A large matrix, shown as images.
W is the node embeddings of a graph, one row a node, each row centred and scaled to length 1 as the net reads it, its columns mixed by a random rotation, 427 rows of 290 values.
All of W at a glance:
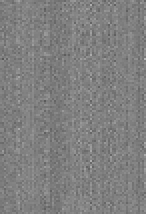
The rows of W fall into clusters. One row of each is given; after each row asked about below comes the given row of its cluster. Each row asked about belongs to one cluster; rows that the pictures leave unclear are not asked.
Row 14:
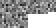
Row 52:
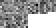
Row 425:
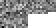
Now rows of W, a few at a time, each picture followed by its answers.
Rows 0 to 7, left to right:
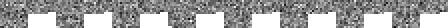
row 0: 425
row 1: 52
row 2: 425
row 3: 52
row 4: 14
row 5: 425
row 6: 14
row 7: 425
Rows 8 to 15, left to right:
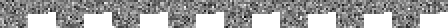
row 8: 14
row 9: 52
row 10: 52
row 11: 52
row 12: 425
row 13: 14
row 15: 52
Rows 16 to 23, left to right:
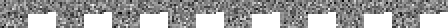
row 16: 425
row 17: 425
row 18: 425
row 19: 14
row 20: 14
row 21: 14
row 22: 14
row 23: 425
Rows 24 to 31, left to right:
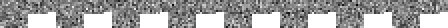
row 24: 52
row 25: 52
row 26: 14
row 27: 425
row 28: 425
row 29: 425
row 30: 14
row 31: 52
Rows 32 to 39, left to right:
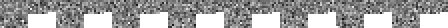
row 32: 52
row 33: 14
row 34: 14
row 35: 425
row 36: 14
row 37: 14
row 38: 52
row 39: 14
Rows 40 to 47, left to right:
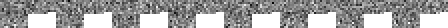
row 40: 425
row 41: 14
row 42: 52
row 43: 425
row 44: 425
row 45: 425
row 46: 14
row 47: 14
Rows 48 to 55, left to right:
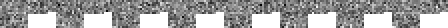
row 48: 52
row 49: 14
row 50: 52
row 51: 52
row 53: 425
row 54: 425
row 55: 52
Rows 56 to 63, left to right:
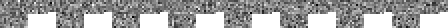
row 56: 14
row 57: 425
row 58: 425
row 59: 52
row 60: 14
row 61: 52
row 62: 14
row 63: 52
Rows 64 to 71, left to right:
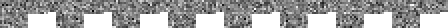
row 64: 14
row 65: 52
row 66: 52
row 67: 52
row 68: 52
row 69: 52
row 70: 52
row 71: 425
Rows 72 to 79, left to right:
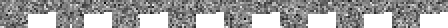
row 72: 52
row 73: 425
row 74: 14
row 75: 425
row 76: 52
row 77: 52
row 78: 14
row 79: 425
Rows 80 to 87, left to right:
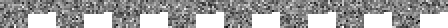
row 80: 425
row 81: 52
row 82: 425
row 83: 52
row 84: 425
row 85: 52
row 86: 425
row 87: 52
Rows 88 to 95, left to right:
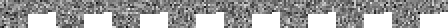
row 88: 425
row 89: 52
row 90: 52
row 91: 14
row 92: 425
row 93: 425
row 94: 14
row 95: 14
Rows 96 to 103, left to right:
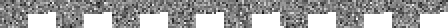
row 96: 14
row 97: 52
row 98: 14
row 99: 14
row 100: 14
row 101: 52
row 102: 14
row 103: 425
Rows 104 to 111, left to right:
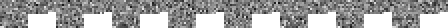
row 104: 52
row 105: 14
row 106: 52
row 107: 14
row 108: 14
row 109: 52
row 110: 52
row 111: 52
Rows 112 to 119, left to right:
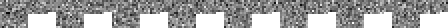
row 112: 425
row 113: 52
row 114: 14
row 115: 425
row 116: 14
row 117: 14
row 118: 14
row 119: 14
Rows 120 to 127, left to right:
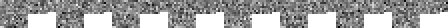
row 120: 52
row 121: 425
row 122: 52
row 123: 14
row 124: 14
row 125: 52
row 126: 425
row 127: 14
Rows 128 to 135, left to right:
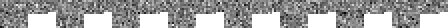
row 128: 425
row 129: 52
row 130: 14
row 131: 14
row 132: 14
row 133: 52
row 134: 425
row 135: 52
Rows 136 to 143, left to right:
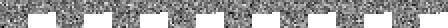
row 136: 425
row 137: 52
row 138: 425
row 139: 14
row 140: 425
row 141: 425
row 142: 52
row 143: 14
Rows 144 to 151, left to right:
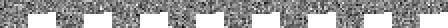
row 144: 425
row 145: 52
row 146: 425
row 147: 52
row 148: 52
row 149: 52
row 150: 14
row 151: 14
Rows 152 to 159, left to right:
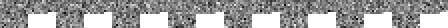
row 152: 425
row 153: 425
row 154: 425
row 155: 52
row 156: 52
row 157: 425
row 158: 52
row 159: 52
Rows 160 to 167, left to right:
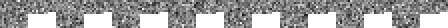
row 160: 14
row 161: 52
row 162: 52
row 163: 425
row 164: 14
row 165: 425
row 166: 14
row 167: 52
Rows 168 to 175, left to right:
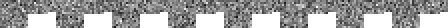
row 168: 14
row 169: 52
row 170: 425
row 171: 52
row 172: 14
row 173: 425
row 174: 14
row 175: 14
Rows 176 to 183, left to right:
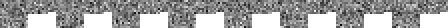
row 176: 14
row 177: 52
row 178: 14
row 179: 14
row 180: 14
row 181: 52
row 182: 425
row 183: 425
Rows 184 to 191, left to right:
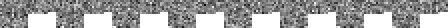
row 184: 425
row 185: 425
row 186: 52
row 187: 52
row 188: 14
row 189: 14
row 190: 52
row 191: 52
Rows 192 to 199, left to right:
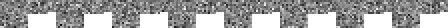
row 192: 52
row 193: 425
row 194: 14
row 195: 52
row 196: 14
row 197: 14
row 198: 52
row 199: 52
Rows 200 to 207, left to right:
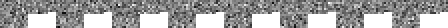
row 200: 14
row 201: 425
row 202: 425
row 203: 425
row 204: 425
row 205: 52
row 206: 425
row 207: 14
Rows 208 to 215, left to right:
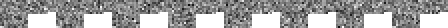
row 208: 52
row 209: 52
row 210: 52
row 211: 14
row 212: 14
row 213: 425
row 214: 425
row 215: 52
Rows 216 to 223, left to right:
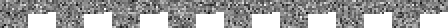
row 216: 425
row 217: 14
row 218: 52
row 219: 52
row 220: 14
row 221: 14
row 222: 14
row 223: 425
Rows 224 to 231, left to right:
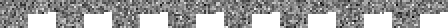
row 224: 14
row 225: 425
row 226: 14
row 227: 52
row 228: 52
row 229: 52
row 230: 14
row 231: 425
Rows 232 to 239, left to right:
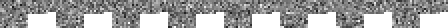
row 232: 14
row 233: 52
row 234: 14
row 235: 425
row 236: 425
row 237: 52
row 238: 52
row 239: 14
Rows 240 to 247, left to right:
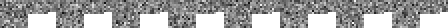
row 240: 425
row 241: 425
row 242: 14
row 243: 52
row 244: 14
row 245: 425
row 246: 14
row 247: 14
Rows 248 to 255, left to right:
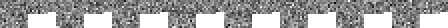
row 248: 14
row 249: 52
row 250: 14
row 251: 425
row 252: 425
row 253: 14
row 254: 52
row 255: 14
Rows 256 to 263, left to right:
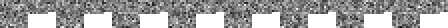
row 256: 425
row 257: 425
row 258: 52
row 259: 425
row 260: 425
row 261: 52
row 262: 52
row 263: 52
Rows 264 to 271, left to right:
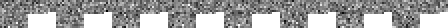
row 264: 14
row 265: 14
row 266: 425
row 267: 425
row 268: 425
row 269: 14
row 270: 425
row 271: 52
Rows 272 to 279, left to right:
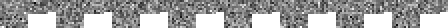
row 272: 52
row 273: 14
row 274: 425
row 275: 14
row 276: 425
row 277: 52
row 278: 52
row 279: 425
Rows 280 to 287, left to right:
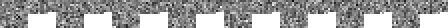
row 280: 52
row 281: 425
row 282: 52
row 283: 425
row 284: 52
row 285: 14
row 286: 14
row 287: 14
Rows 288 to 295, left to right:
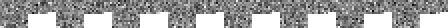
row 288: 52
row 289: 52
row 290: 14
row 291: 425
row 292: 52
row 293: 14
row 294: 52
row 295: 14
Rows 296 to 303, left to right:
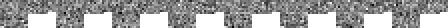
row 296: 52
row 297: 425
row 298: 425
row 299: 52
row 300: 52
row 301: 52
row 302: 52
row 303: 425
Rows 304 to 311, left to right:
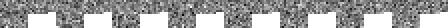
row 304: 425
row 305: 52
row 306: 52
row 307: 425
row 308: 14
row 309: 425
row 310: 14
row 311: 14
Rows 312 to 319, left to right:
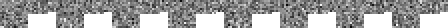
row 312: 52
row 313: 425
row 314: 52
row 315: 14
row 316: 425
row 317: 14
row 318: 52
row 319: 52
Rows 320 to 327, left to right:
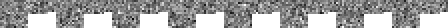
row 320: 52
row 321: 14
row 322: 52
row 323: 52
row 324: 425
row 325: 14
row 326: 425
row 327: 14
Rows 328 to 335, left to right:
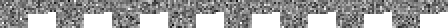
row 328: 14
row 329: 14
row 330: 52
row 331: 425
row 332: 14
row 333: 52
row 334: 52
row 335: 52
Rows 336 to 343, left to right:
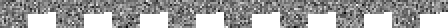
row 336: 14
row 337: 14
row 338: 52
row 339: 14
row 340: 52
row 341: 52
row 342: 425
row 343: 14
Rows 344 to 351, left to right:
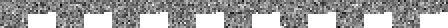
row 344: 52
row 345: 425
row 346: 14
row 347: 14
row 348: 425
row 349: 52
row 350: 425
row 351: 14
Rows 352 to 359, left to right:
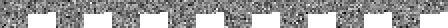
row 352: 425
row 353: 14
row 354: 425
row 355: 14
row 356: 52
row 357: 14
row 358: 425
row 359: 52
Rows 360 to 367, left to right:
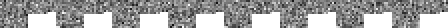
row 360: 425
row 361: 52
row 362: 14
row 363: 425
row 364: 52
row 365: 14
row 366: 52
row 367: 14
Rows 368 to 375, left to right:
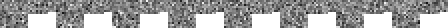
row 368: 52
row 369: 425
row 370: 52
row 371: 14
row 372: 14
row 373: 14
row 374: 52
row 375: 52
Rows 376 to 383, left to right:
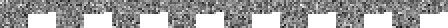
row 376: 425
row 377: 14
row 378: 52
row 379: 52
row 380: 52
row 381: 425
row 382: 425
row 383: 52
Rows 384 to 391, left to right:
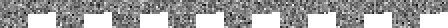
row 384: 425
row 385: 52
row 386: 52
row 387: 52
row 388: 52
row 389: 14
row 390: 52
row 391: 14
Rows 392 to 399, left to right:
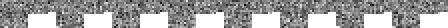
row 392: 425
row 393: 52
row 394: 425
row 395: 14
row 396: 14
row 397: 425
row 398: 52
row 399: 52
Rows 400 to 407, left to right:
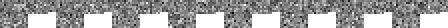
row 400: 425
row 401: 425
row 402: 14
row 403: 52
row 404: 425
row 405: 425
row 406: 14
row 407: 425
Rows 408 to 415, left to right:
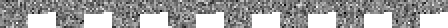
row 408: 14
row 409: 52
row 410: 425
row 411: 52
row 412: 14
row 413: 425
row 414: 425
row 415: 14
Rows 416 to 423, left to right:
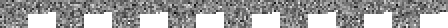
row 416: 14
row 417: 425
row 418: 14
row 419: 425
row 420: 14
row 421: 14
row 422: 52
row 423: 425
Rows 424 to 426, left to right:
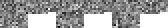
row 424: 14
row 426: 52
